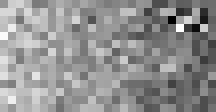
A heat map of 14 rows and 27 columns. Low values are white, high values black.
No regular stripes run through it. No single row or column stands out from its neighbours. There is an overall slope up to the right. The top right is the roughest part. An odd patch, rougher than its surroundings, sits in the top right.
